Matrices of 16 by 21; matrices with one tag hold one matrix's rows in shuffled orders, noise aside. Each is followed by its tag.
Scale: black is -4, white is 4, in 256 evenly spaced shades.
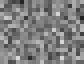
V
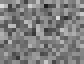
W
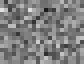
W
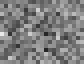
W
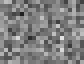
V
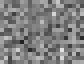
V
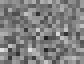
W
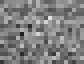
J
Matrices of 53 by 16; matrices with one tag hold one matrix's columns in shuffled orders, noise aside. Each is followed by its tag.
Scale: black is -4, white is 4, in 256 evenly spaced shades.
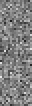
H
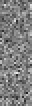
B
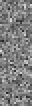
B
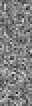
B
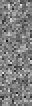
B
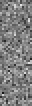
B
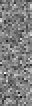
B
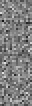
H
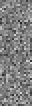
H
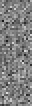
H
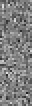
B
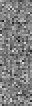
H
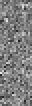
B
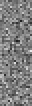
H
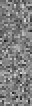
B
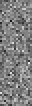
H
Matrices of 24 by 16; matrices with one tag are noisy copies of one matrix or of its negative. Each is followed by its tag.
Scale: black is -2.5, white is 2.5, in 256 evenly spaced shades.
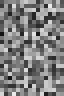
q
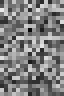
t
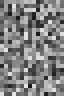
q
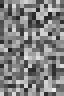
q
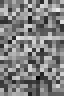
t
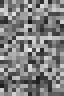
t
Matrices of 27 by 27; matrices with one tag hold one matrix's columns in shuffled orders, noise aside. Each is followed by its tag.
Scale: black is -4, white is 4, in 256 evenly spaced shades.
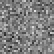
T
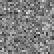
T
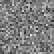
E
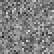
T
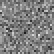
E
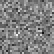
E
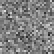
T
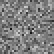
E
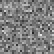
E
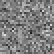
E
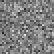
E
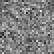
T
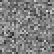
T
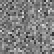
T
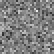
T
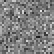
T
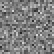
E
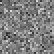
T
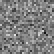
E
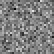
T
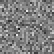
E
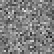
T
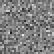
E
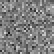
E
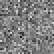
T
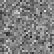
T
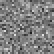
E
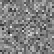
E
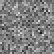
E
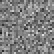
E
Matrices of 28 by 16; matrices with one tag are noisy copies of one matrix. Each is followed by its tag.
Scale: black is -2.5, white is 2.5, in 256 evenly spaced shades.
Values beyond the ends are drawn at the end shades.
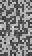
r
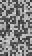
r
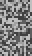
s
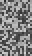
s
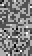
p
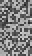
p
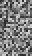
p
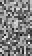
s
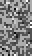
s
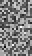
p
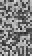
s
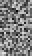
p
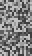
s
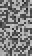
p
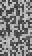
r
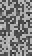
r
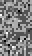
s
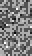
p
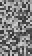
s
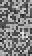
p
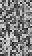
r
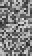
p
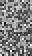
s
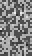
r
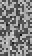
r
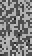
r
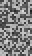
p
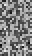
r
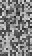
r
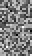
p
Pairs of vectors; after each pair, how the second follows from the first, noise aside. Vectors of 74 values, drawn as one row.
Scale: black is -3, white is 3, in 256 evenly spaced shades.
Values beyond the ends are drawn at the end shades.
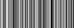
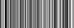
shuffled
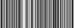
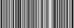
reversed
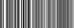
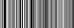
negated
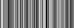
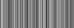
shrunk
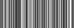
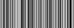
negated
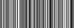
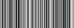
negated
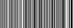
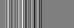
partly zeroed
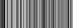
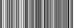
sign-scrambled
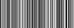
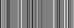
partly zeroed
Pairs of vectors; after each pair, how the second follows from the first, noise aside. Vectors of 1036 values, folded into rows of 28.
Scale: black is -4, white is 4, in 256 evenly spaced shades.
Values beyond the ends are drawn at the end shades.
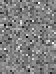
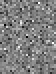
copied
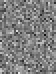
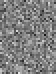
copied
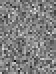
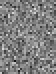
copied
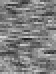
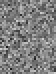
shuffled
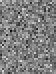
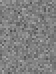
shrunk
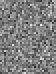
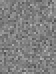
shrunk
